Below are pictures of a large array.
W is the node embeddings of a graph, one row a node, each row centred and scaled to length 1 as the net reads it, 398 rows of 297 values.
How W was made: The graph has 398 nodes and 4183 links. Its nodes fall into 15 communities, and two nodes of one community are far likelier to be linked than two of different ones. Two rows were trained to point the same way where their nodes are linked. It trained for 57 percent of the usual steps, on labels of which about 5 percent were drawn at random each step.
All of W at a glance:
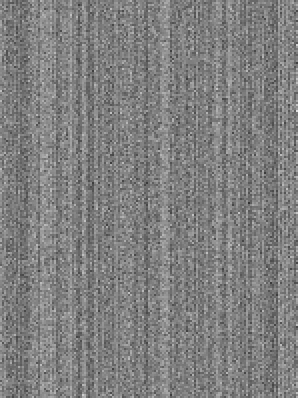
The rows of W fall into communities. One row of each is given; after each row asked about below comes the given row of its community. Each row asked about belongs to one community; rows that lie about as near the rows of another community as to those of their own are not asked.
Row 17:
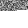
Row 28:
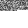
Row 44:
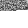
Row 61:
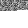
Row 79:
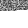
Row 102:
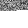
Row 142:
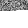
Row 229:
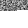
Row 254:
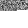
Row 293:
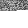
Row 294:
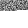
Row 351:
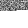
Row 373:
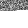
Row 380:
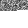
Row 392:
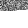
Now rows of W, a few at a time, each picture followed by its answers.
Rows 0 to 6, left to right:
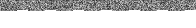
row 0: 17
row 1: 294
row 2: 293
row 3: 392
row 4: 254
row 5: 102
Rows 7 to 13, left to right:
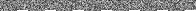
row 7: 254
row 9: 79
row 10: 17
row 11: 28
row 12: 17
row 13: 351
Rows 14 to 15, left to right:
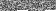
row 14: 17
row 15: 293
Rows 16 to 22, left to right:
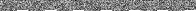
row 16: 17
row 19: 254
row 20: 102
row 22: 142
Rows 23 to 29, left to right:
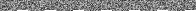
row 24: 392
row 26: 229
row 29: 44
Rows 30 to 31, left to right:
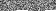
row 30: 392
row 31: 380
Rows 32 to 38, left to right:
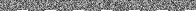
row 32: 373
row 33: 61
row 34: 102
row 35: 293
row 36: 229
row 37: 380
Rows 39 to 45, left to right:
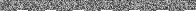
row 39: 44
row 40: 28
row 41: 61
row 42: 254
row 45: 102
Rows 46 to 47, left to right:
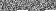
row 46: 392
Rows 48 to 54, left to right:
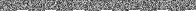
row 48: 254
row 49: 293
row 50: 254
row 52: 44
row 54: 229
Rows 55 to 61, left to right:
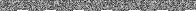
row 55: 293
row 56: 294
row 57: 61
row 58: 28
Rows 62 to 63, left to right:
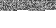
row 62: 44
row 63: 293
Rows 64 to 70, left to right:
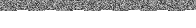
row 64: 17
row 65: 373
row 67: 351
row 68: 102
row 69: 294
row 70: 373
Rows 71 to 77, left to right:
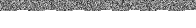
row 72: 142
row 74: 17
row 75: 229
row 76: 351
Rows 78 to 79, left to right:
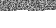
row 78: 229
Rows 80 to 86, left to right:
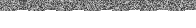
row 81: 380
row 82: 294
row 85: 380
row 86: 392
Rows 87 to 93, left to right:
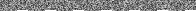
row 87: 294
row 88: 44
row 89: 294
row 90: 392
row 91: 392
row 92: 254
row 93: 254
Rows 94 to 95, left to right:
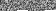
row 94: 380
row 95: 229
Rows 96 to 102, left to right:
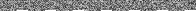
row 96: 293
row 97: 61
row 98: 254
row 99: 28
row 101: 102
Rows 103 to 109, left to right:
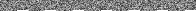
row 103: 28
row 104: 229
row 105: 79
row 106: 17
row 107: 79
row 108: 380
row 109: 351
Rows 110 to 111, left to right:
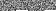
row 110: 142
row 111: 79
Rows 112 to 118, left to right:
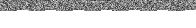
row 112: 61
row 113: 380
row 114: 254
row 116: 142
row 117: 17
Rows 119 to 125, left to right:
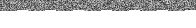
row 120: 392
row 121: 229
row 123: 17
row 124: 142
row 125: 142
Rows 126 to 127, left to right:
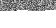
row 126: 61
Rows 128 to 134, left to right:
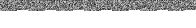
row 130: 293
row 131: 392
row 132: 229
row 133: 293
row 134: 79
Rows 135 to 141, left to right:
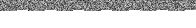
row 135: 229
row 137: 17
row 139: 229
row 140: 254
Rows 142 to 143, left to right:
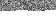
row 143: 17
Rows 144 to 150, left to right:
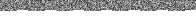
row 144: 380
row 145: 293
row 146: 102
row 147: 380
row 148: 294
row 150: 293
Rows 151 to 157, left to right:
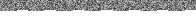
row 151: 293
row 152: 294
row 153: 294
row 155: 392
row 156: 17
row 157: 102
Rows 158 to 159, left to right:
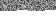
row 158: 294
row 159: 79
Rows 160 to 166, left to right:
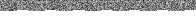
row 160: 102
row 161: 28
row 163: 102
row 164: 17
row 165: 294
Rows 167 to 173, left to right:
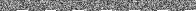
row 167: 373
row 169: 142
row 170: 392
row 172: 293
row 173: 229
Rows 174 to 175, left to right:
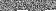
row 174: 142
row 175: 61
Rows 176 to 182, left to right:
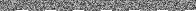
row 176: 392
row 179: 294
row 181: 254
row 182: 351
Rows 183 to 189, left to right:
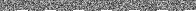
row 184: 229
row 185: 294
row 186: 254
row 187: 380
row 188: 254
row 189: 79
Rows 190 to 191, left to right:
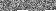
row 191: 373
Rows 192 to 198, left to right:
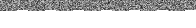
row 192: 61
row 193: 44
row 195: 28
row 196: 392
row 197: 373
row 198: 17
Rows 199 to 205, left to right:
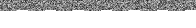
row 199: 102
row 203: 102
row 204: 293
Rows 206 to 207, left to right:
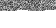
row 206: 79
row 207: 79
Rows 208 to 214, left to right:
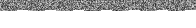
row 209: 392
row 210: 254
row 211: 61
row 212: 102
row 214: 229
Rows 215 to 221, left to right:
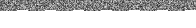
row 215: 294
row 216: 294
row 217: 61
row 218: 44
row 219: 229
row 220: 79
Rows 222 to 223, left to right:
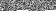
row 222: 142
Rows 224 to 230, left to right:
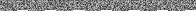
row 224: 28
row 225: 28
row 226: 293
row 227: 392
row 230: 294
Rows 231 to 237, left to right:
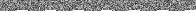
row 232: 229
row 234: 294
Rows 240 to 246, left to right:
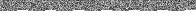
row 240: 142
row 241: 17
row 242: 294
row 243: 380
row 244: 293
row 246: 102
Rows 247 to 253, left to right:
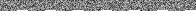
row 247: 102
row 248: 293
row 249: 79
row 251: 373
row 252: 294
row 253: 373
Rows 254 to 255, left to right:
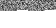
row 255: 61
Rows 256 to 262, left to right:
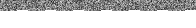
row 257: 293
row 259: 17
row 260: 44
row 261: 44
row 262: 44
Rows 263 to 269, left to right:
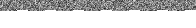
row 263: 44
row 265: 380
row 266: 61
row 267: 380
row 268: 17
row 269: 44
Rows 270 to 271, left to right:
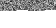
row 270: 44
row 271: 380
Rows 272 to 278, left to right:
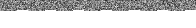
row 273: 254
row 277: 28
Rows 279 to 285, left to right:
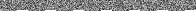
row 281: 61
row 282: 17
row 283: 17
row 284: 294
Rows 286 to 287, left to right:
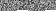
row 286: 392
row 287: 229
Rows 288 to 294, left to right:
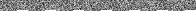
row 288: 254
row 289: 102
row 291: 351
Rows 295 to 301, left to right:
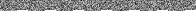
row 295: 373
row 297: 17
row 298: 293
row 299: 229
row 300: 28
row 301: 79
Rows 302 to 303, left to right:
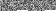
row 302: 102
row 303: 28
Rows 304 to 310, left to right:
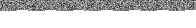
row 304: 294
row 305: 17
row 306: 17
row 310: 392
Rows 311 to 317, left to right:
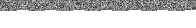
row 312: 351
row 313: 28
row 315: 351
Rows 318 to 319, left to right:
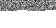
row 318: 102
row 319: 44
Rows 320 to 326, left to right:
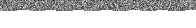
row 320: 392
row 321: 392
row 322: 294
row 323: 373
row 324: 294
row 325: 380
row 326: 229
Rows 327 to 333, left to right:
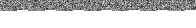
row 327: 61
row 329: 44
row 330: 392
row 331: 79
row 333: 28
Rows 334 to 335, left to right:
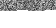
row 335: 351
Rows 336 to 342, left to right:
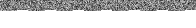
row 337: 142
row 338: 392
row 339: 229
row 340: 229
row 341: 294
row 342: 102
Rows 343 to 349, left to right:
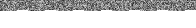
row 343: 28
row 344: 392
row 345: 254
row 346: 254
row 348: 254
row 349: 44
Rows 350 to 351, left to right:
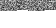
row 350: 294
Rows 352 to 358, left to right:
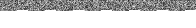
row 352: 79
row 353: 61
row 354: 229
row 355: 142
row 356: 44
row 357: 293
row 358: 293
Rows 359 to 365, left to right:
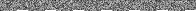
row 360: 351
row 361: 17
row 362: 380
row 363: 17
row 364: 79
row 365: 28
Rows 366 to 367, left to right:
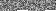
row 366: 293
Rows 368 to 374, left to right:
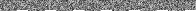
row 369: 229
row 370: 102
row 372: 61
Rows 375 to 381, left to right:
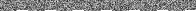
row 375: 254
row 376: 44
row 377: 102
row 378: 351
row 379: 229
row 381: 79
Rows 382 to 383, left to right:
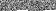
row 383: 229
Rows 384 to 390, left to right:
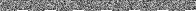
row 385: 254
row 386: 142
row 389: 392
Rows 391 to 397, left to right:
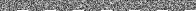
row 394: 61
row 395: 61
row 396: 293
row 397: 254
